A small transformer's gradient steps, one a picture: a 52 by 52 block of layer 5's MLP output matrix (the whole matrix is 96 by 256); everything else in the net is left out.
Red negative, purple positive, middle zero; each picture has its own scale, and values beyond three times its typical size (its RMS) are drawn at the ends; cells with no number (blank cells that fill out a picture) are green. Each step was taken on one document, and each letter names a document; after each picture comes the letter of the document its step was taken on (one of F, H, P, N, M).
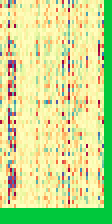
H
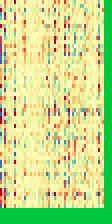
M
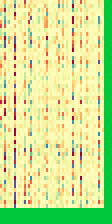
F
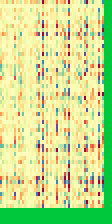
H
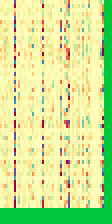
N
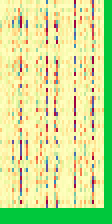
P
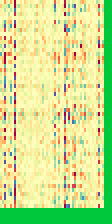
M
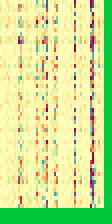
P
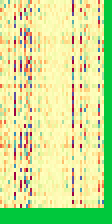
F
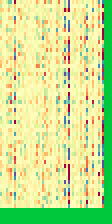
H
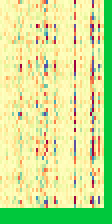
P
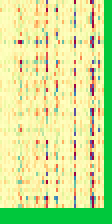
P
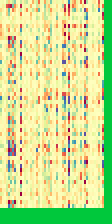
H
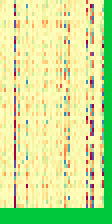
N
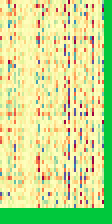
H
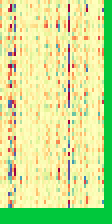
H
